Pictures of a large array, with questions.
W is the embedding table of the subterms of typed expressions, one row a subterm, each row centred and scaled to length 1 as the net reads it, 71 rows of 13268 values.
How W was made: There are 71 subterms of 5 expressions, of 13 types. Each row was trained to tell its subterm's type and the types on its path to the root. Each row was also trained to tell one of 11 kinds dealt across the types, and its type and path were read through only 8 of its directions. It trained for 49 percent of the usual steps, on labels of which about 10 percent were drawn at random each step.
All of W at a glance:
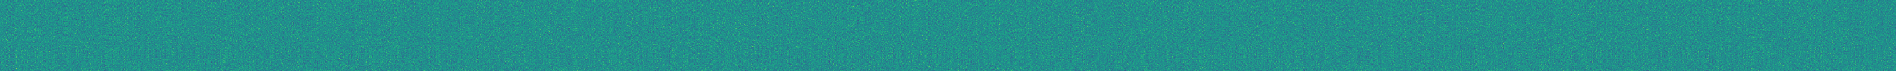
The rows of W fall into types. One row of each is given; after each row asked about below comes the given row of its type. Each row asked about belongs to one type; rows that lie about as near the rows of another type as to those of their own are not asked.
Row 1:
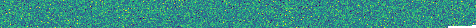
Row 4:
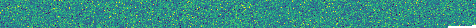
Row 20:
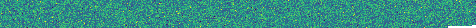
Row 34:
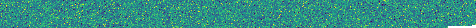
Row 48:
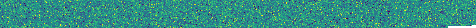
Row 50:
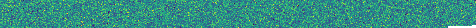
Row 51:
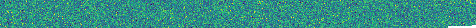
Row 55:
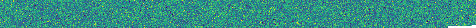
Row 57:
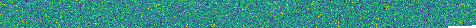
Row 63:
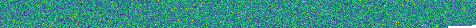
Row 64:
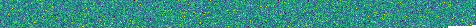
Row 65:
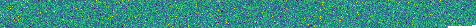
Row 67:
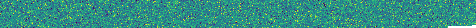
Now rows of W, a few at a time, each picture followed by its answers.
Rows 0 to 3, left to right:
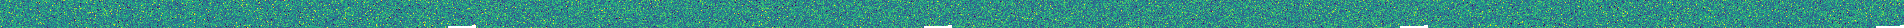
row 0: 50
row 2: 63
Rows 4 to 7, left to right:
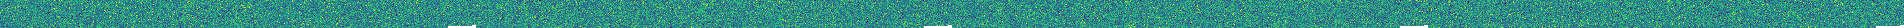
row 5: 51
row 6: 34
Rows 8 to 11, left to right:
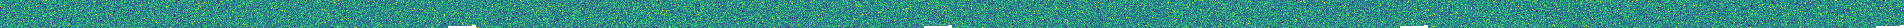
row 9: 55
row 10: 57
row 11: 63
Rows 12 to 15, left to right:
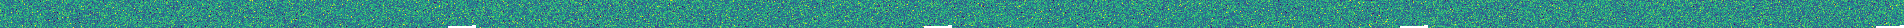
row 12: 20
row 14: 64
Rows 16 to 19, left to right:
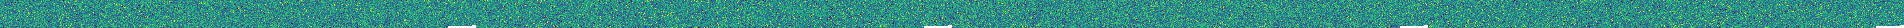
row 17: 48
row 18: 48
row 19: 63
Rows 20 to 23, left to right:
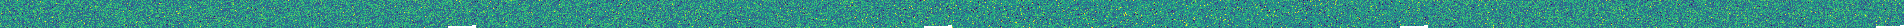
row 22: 4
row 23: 4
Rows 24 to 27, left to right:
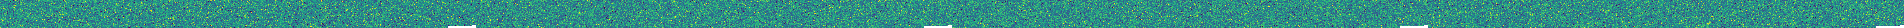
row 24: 50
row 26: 64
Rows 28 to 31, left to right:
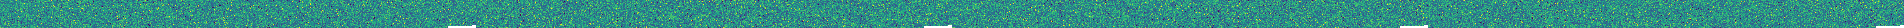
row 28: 50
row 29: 48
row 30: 51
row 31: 20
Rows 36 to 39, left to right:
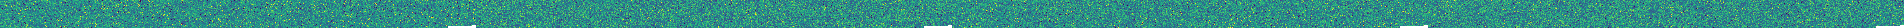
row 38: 1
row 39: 20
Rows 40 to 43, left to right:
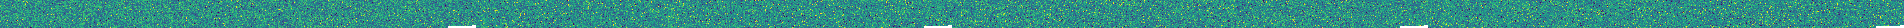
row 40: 4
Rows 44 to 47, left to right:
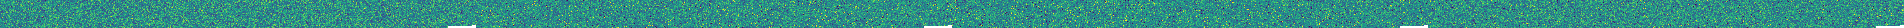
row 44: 67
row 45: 48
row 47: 63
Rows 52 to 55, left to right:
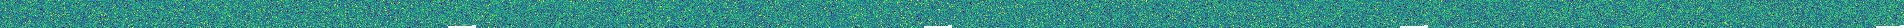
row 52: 55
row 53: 4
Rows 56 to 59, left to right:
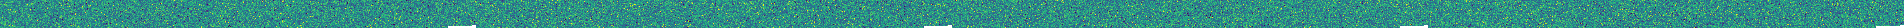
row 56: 57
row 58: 55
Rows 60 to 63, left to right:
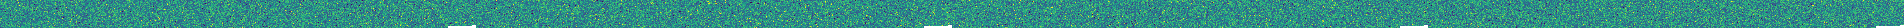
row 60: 55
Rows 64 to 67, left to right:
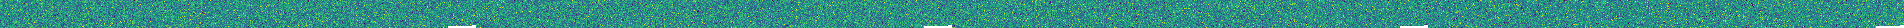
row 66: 51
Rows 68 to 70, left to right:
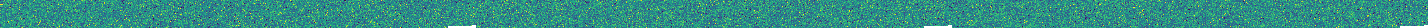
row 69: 65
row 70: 64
